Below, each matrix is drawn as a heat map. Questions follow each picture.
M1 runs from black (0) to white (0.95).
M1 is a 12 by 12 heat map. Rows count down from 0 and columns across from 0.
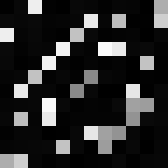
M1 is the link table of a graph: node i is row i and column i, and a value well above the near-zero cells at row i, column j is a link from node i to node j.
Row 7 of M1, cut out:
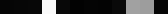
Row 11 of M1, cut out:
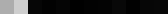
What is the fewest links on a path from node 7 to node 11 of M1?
4
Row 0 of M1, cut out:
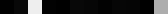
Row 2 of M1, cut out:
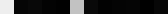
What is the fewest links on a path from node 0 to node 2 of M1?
1
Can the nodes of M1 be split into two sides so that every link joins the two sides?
yes
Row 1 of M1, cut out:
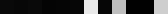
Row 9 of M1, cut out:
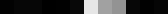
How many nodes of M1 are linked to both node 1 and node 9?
2
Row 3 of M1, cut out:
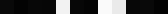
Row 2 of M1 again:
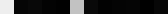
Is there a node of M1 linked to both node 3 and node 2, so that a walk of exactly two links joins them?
no
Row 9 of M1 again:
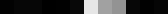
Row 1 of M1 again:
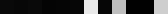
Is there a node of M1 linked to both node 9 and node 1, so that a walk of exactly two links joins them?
yes
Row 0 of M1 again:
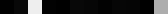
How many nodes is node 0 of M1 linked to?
2
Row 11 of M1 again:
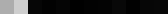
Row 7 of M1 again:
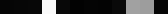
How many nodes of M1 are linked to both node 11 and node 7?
0
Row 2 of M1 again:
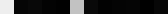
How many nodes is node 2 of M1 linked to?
2
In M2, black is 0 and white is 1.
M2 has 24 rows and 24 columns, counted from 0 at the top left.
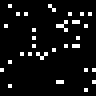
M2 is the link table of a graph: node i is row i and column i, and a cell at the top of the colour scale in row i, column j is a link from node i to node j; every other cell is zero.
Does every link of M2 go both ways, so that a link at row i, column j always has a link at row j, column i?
no
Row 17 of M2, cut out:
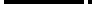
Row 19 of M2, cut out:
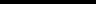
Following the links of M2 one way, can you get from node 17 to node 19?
yes
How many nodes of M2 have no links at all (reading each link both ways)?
0
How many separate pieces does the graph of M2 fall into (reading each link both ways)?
1
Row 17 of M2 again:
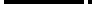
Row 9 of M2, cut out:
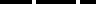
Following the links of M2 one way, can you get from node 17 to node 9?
yes
